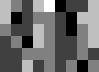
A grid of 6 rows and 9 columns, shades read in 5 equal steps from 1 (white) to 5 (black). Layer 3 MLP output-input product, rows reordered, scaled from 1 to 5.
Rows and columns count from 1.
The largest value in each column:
4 5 5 4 3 5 5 5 4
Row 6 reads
4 4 2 4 3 4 3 5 3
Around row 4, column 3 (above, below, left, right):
4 3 3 2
